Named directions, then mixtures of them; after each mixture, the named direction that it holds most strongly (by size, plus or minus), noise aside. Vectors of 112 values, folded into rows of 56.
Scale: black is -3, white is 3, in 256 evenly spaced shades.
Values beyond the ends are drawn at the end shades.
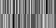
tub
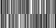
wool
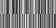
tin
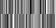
tub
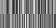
tin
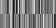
tin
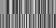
tin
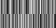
tin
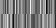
tub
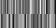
wool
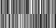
wool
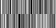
wool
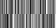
tub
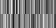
tub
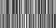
tin
